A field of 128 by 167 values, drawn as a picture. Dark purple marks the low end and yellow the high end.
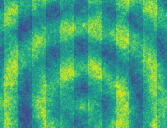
Concentric rings centre on the bottom middle. The bottom right is the ninth with the highest average. Upright stripes repeat 6 times across the table. No overall slope runs across the table.
